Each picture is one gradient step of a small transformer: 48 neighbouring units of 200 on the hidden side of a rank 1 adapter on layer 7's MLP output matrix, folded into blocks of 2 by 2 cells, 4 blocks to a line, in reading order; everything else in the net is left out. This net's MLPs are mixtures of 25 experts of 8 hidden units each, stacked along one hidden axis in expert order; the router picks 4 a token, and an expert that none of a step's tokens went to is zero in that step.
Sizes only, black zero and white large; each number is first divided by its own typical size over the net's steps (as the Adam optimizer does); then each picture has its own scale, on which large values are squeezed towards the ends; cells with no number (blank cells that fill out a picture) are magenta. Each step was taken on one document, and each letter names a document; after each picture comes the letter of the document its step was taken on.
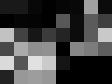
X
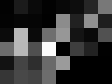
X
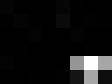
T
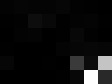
T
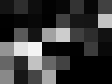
X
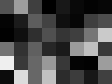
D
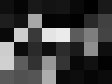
D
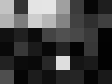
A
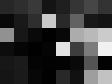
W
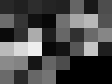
A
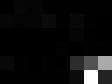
T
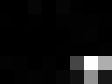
T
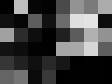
W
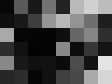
W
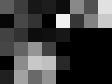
X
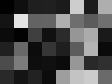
A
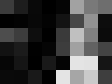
W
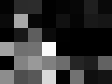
D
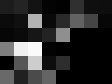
X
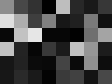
A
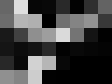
X
